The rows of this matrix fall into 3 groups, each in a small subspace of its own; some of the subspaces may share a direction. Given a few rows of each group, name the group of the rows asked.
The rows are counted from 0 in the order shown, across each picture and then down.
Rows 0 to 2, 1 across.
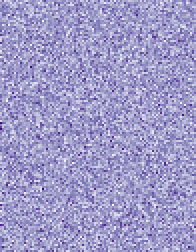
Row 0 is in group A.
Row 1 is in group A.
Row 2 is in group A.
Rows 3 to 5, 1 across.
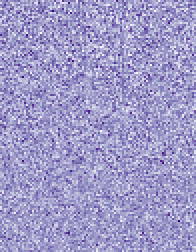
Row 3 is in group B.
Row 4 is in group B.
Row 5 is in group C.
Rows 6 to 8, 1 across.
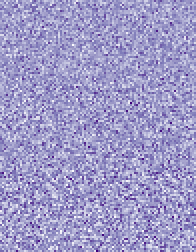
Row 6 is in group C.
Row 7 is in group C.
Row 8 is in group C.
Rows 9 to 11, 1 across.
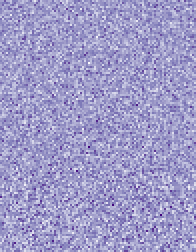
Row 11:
C
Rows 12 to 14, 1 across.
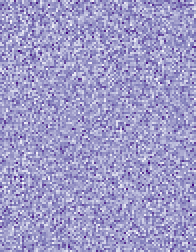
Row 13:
C
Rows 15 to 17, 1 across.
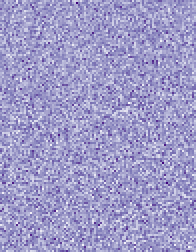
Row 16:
B
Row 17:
A
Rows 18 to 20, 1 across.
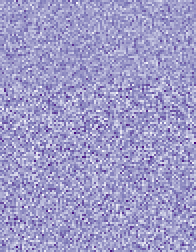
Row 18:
C
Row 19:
C
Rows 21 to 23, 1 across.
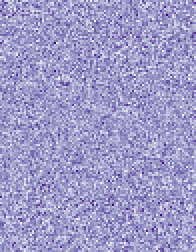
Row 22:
B
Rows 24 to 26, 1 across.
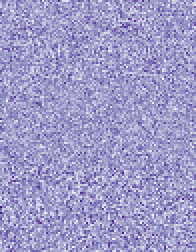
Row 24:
B
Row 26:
A
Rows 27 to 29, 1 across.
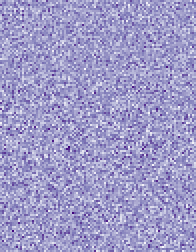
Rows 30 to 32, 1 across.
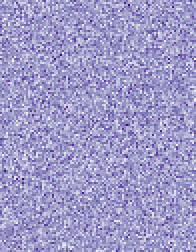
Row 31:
C
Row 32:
A
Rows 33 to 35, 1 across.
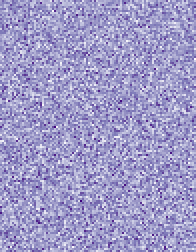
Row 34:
A
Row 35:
A
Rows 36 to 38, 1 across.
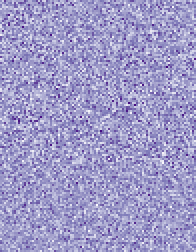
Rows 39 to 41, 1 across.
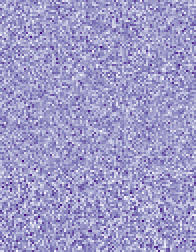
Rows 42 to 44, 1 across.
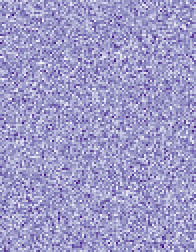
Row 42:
A
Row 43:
C
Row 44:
B
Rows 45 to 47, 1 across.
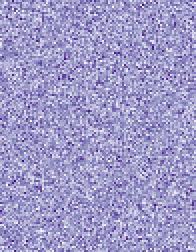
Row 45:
A
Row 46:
B
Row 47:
A
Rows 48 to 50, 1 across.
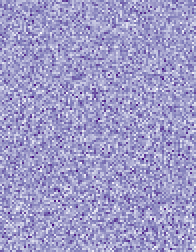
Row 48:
B
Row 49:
C
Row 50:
C
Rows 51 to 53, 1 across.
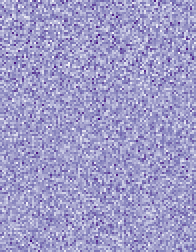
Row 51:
C
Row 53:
B
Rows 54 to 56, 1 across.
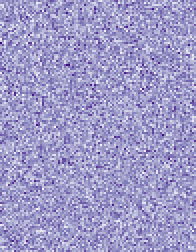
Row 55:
A
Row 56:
A
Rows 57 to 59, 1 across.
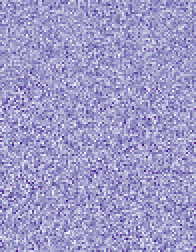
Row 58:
A
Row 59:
C
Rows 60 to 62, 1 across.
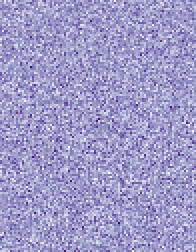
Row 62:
B
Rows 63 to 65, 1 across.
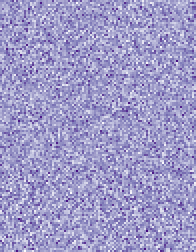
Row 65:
C
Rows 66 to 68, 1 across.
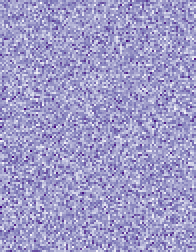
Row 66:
C
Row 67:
A
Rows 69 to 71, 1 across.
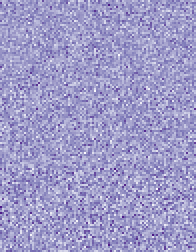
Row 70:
A
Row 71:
A
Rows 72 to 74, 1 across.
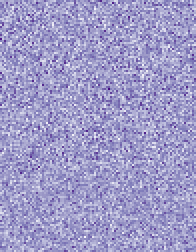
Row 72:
C
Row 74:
A
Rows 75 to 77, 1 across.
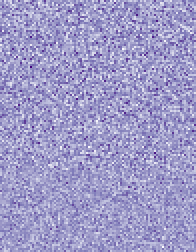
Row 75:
A
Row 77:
B
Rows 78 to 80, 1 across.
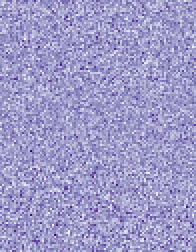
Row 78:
C
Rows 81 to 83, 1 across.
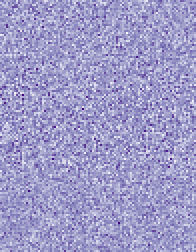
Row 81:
C
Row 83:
B
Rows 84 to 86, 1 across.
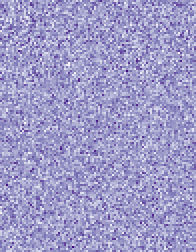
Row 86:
A
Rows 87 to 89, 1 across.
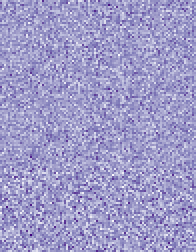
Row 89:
A
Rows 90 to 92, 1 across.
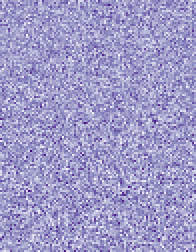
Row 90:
B
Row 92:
B
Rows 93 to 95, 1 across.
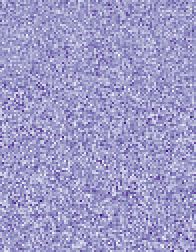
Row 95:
B
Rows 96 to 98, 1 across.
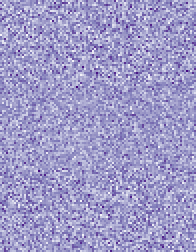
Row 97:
C
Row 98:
B
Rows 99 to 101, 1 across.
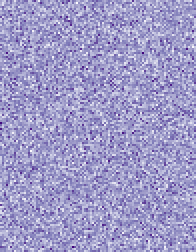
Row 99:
C
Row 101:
A
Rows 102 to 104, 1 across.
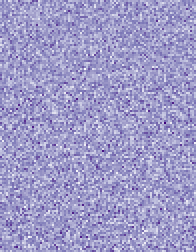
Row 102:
A
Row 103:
C
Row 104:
C
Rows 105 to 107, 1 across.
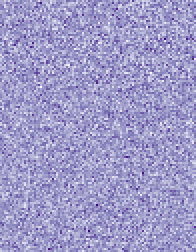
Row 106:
C
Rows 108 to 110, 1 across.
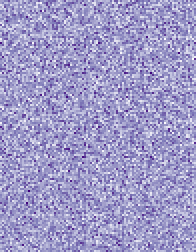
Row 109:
C
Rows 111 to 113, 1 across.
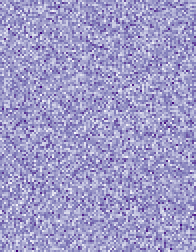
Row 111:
B
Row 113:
C
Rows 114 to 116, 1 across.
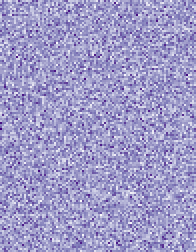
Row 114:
A
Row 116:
B
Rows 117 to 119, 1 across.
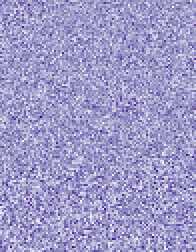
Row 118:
B
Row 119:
A
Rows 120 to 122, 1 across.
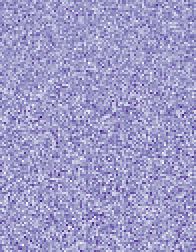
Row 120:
C
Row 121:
B
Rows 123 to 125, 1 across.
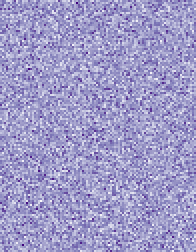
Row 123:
C
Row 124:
B
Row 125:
B
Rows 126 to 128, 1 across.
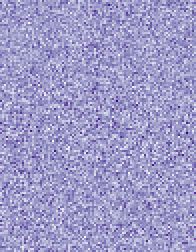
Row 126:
B
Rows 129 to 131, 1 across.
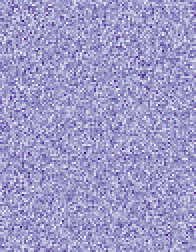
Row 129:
C
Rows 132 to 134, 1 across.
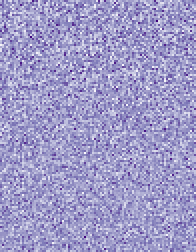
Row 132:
A
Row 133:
A
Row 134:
A
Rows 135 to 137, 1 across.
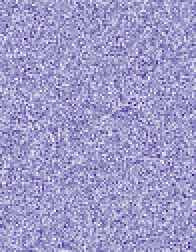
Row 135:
C
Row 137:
A
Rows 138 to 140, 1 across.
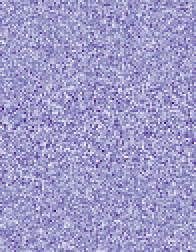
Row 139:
C
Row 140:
A
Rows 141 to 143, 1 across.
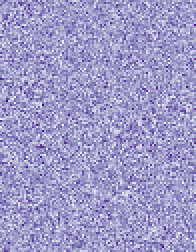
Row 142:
A
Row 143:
B
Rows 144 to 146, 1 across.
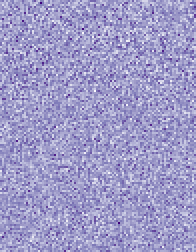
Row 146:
B
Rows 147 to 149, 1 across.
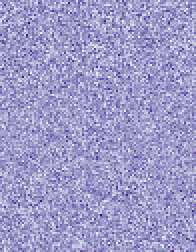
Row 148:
B
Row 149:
B
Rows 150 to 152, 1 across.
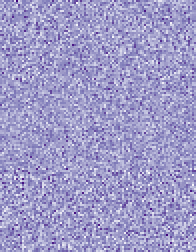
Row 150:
C
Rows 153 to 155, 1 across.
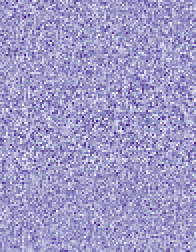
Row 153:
C
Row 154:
C
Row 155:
A
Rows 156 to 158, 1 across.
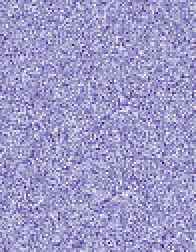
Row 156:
C
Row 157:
B
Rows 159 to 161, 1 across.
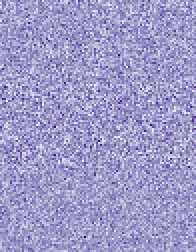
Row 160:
A
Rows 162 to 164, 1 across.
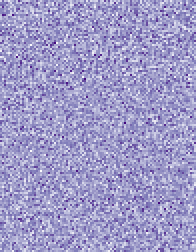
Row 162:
A
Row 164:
C
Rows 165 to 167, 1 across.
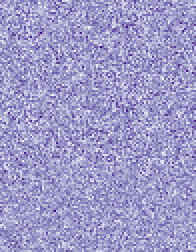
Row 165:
B
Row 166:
B
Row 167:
A
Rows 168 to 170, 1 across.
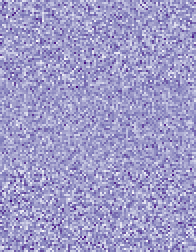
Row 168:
A
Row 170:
A
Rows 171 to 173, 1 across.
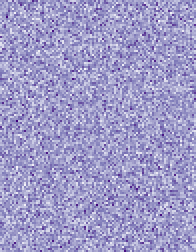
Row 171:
A
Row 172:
C
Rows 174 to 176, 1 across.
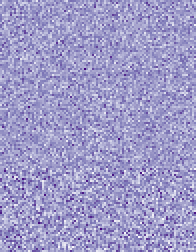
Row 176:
A
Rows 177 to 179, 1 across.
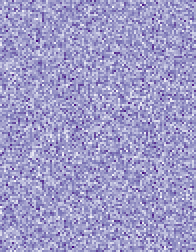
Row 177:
A
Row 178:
B
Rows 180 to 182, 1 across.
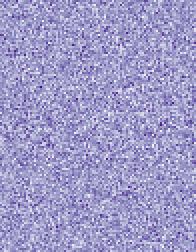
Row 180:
C
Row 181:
C
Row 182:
B
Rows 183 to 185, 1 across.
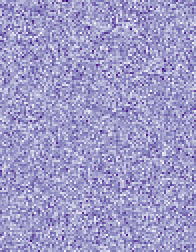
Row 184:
B
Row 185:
B
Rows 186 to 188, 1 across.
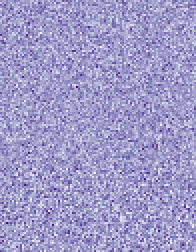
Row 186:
B
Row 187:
C
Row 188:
C
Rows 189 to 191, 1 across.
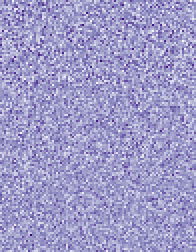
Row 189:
A
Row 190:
C
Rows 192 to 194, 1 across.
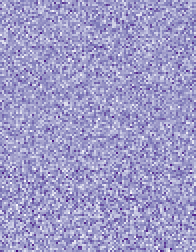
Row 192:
B
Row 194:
C
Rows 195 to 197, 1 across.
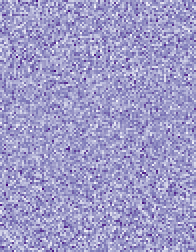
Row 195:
A
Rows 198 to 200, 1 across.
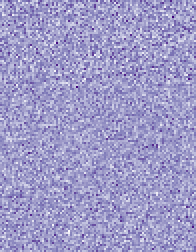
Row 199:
C
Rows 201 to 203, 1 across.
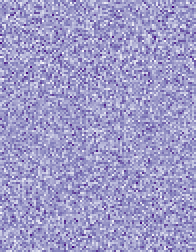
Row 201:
A
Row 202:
B
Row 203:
A
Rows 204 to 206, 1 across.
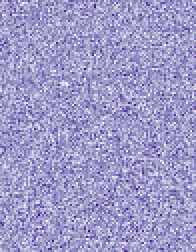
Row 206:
C
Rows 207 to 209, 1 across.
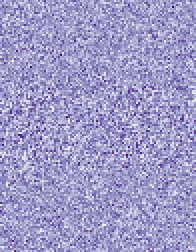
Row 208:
C
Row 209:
A
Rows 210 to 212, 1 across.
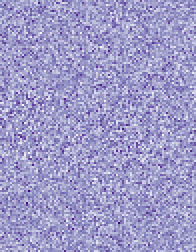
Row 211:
C
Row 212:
B
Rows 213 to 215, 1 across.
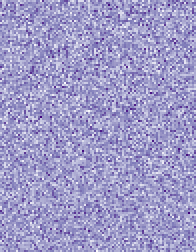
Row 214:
B
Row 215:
C
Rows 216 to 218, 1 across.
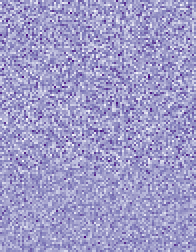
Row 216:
B
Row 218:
A
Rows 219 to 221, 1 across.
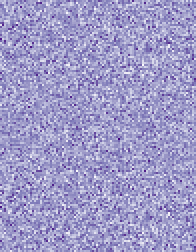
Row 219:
C
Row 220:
B
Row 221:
C
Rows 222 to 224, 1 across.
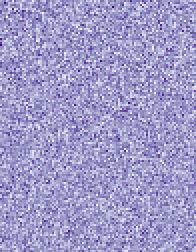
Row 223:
B
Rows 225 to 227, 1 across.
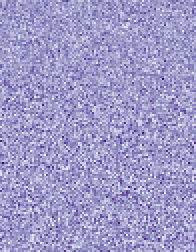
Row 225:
B
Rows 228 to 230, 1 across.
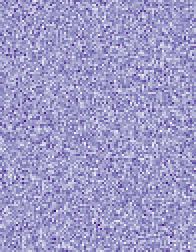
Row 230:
A
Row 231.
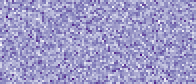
